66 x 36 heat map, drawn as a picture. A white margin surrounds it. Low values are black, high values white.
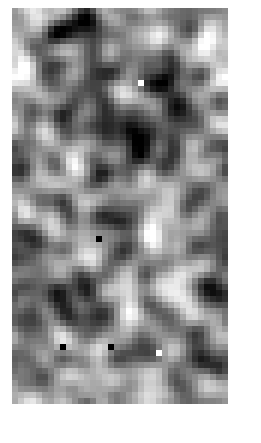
Five lone cells stand out: two far higher and three far lower than their neighbours. The texture is blotchy. No seam splits the table. No overall slope runs across the table. The values follow a bell shape.
